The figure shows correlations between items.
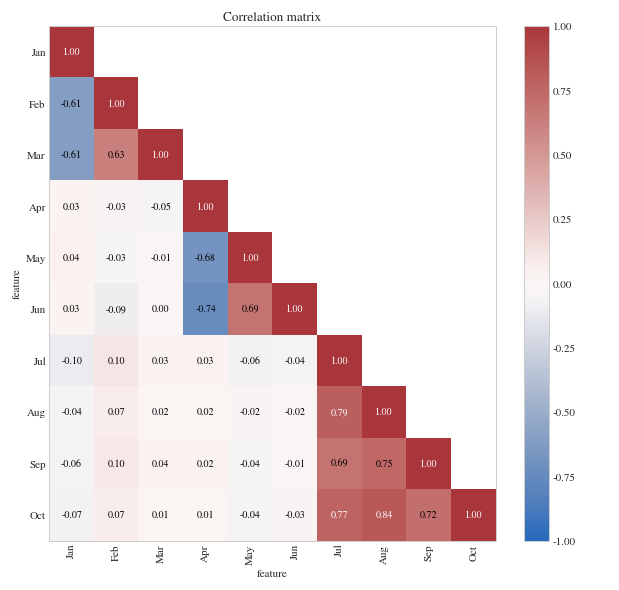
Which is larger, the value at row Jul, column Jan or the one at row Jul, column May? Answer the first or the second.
the second
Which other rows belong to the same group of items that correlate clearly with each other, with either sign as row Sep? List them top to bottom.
Jul, Aug, Oct
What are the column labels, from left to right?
Jan, Feb, Mar, Apr, May, Jun, Jul, Aug, Sep, Oct
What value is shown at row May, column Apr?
-0.68
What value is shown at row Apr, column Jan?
0.03
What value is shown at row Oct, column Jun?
-0.03
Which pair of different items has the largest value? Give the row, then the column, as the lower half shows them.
Oct, Aug
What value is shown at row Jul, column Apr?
0.03
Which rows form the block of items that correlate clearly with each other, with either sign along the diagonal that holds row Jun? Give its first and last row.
Apr to Jun
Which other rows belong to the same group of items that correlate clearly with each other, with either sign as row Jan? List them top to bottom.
Feb, Mar
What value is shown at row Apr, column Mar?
-0.05
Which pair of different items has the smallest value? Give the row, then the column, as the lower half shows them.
Jun, Apr
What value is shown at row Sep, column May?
-0.04
